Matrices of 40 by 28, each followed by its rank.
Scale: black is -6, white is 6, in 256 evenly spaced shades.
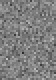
full rank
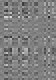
two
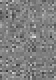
five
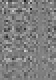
five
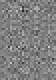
five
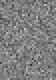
full rank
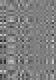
two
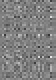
three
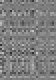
three
